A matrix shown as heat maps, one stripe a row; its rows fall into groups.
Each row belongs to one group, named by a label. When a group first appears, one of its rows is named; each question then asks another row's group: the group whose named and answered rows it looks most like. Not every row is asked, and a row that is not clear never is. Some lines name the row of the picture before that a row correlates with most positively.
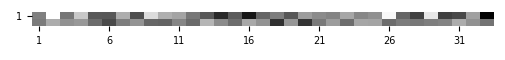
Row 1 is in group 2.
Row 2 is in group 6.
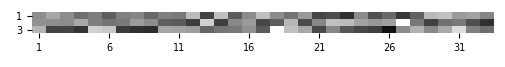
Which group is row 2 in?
6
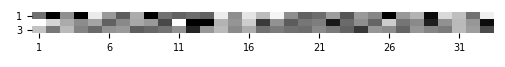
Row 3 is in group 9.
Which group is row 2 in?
9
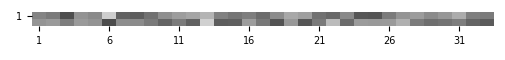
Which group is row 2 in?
6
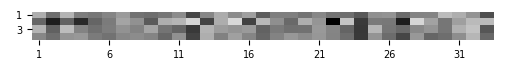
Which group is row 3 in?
9
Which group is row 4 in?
9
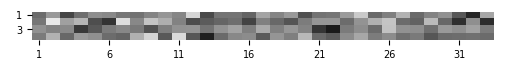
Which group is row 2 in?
2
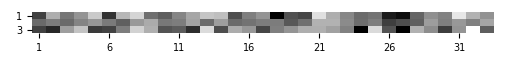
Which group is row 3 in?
9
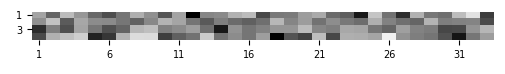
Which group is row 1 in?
9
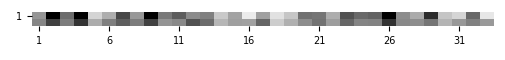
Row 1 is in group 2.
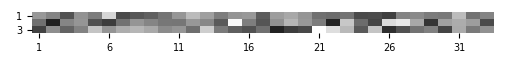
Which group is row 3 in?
6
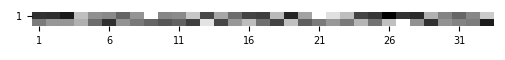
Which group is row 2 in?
6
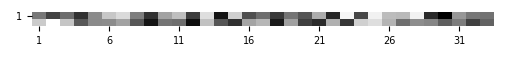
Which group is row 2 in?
6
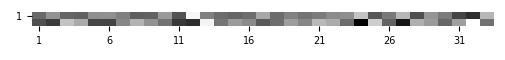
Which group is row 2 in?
9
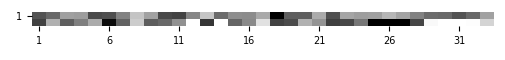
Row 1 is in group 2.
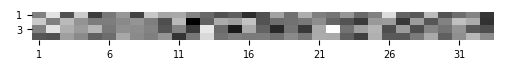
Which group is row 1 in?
2
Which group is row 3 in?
6
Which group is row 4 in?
9
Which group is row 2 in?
9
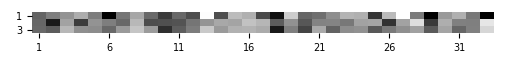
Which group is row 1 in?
6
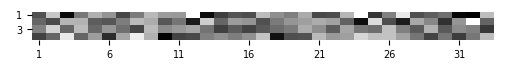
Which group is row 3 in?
2
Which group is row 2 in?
9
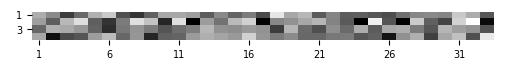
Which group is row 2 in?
9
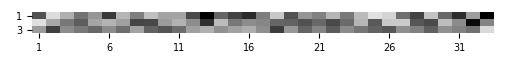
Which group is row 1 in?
2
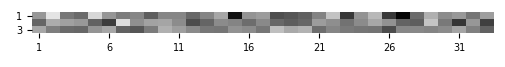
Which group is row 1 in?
6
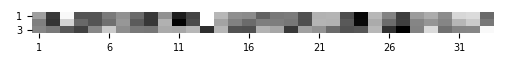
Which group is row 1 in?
9
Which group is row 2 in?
9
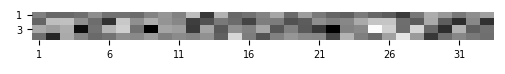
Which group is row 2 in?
2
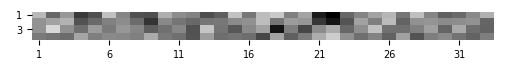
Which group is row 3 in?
6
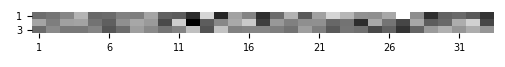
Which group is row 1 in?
6
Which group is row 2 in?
9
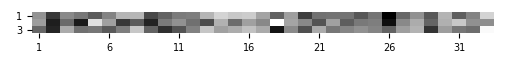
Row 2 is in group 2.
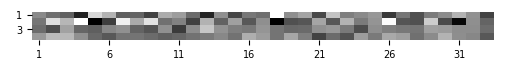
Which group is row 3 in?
9
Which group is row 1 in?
2
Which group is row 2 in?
2
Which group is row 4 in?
6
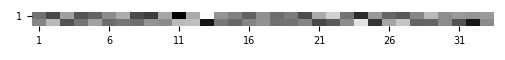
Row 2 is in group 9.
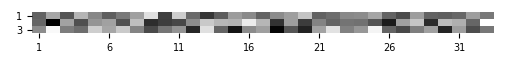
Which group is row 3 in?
6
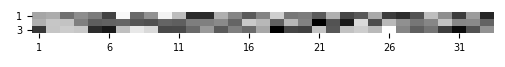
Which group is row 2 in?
6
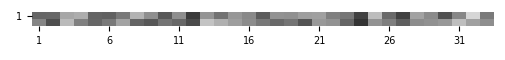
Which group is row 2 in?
9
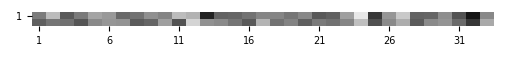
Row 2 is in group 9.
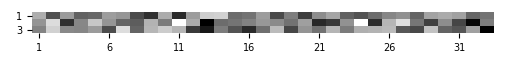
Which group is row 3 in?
2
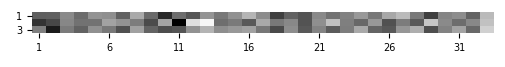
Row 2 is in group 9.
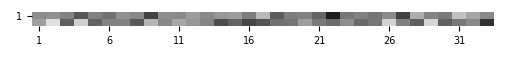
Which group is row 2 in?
2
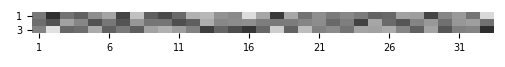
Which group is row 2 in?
9
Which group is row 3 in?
2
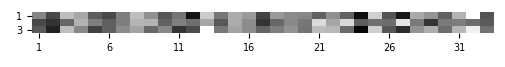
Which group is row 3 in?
9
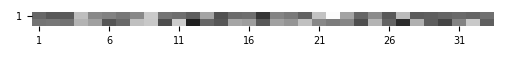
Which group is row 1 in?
6
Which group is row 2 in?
9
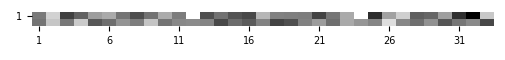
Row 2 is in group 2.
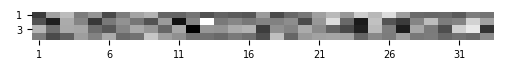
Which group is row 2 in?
9
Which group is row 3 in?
9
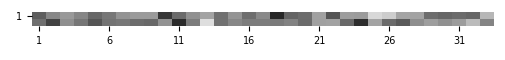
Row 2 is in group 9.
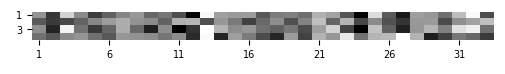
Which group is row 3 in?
9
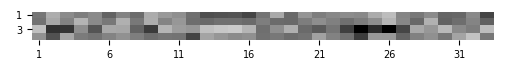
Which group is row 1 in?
2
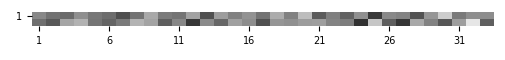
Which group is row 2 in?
9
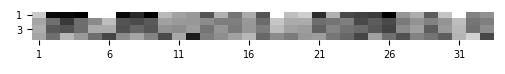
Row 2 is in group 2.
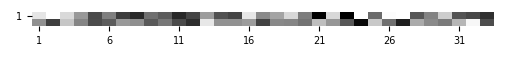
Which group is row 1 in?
6
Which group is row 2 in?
9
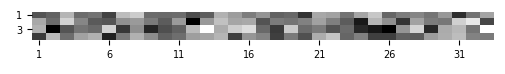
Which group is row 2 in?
9
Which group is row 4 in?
6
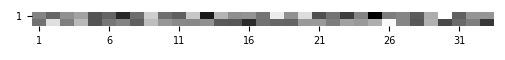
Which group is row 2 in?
2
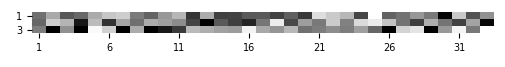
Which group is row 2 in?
2
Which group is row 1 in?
6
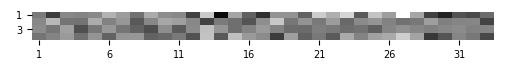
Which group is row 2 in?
2
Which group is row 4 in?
6
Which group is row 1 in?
6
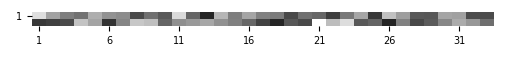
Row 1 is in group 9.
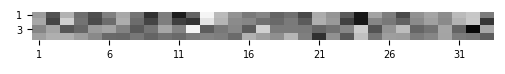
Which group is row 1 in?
9
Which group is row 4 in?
6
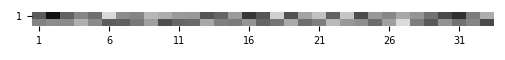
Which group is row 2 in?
6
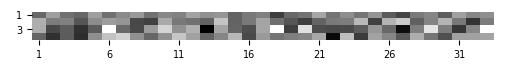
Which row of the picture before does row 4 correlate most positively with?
1
